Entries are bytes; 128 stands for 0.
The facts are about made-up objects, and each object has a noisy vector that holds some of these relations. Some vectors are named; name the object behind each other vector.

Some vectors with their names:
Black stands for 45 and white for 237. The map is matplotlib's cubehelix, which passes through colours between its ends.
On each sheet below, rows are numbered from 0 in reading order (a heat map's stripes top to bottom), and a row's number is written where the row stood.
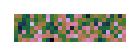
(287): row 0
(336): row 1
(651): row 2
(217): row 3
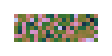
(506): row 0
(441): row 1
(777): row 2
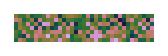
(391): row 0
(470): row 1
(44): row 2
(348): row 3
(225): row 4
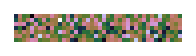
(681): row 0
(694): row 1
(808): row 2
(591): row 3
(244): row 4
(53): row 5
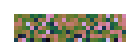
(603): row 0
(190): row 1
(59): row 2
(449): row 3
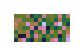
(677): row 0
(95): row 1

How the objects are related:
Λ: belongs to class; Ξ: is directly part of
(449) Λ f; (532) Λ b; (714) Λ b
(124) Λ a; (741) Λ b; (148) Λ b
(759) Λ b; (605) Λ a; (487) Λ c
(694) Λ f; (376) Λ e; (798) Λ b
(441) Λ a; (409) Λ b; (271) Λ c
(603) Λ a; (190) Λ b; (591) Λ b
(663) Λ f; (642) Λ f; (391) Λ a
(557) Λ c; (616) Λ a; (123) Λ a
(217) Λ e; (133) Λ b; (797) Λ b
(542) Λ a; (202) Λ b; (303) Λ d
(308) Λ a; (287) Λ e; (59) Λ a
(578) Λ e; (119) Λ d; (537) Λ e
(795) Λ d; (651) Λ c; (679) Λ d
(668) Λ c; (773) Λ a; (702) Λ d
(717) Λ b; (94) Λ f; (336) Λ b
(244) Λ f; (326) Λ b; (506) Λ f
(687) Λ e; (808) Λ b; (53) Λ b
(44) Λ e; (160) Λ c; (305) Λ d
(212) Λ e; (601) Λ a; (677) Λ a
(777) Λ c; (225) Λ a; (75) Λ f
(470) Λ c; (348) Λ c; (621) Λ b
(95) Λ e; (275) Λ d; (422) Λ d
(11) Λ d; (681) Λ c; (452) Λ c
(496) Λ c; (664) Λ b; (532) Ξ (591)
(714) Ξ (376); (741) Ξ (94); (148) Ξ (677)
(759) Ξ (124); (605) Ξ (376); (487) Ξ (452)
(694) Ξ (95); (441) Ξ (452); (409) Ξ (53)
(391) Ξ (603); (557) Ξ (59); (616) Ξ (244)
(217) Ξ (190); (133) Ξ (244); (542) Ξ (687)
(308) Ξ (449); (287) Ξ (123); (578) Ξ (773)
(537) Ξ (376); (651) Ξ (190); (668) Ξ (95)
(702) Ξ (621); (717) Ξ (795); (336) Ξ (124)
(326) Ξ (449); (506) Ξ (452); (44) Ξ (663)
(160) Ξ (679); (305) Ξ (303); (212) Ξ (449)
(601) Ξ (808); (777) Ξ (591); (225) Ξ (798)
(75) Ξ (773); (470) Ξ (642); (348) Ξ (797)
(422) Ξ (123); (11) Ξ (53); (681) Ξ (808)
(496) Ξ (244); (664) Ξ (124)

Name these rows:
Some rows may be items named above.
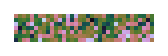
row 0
(95)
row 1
(506)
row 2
(777)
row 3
(287)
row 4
(496)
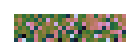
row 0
(123)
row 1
(124)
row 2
(53)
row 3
(449)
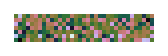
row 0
(53)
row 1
(308)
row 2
(11)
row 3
(616)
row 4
(777)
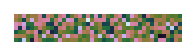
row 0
(449)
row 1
(133)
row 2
(75)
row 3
(133)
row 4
(271)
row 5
(773)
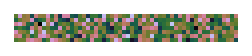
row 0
(668)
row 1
(452)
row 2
(601)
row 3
(532)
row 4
(409)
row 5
(687)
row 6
(326)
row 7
(702)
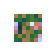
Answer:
(376)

